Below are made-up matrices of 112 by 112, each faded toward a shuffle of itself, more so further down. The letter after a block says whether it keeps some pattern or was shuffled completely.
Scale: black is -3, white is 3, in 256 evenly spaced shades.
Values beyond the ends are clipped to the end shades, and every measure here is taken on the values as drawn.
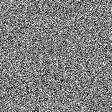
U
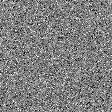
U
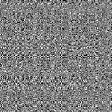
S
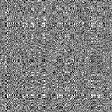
S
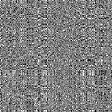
S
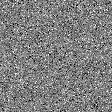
U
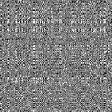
S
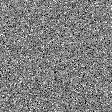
U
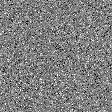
U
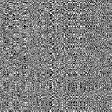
S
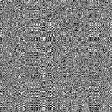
S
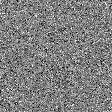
U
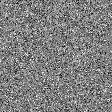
U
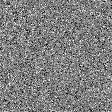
U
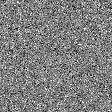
U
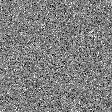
U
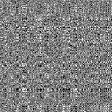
S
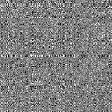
S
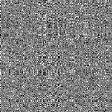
S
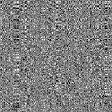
S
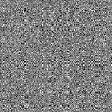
S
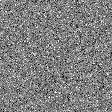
U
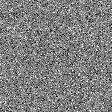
U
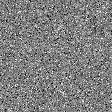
U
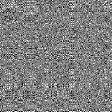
S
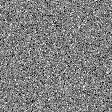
U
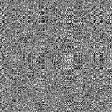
S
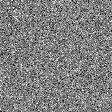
U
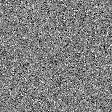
U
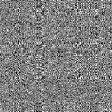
S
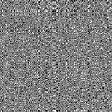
S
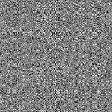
S
